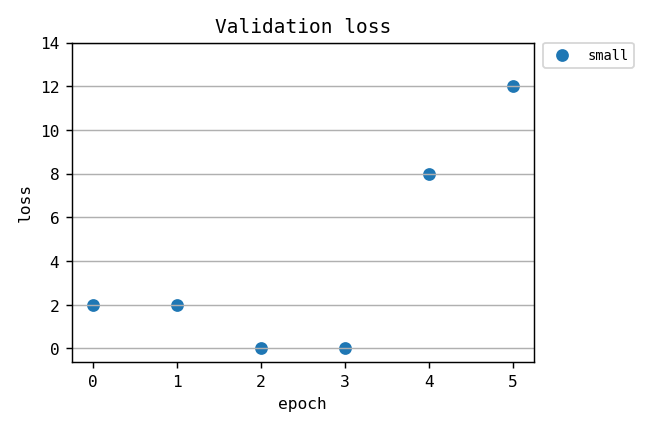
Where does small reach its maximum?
5
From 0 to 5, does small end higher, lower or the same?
higher
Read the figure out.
Title: Validation loss
x-axis: epoch, ticks 0 1 2 3 4 5
y-axis: loss, ticks 0 2 4 6 8 10 12 14
Legend: small
Values:
small: 2 2 0 0 8 12
